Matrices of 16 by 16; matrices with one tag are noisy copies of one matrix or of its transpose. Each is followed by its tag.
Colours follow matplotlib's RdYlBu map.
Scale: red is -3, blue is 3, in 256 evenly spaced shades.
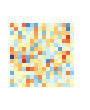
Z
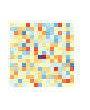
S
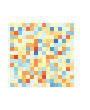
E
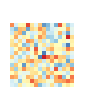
S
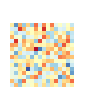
E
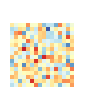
S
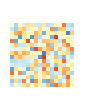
S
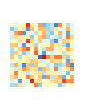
S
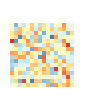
S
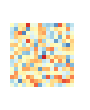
S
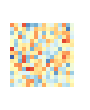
Z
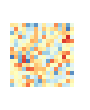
Z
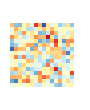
Z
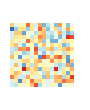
S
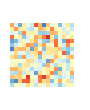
Z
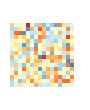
S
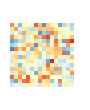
Z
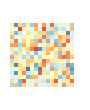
E
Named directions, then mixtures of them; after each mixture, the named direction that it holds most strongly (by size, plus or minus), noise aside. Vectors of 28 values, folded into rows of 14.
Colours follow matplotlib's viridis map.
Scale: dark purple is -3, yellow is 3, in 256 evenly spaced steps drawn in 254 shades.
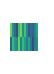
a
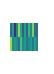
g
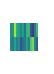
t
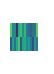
a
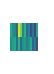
a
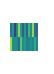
g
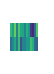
t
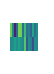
a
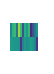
t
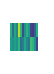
t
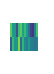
a
